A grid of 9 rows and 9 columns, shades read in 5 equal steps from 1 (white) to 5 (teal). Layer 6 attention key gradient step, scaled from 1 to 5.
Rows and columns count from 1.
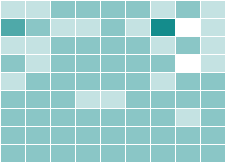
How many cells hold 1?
2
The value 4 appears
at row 2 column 1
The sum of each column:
25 24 26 25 26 26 26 22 23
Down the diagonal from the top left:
2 3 3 3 3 3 3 3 3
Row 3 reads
2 2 3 3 3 3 2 3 2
